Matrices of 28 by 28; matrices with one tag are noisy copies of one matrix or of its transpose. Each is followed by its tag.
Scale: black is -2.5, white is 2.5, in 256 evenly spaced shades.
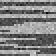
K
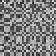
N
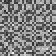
N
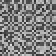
N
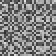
N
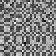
N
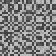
N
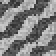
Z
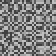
N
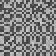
N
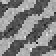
Z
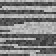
K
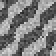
Z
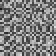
N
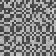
N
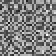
N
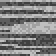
K
